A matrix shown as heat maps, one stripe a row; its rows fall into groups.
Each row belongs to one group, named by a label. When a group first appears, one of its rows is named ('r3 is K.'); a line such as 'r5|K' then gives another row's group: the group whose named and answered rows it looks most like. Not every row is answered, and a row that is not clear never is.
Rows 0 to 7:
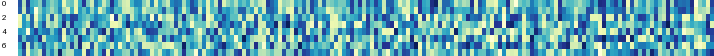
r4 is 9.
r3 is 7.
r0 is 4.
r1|4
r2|7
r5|4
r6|7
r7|9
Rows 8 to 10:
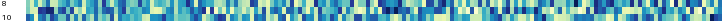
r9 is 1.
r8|4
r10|9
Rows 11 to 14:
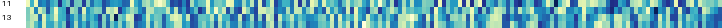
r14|7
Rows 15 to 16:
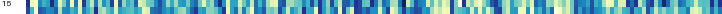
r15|9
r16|9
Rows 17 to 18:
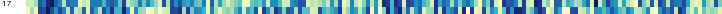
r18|1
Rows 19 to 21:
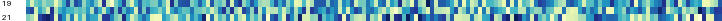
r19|4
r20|9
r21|1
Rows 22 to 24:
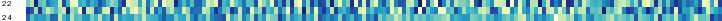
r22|4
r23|9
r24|9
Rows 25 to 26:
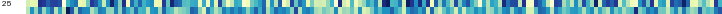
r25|1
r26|7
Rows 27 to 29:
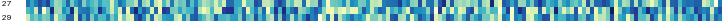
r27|4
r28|7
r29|7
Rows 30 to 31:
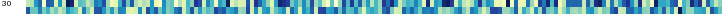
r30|4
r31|9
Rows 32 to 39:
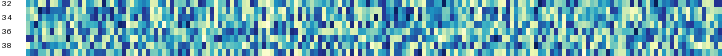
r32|4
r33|1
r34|1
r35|4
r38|1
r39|4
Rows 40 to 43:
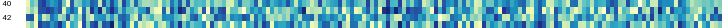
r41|1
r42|9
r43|1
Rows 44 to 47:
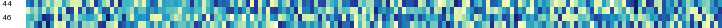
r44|9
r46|1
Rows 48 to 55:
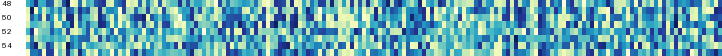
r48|4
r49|7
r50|7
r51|7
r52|9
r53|7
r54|4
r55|7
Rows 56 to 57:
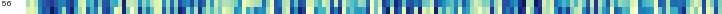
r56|1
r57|1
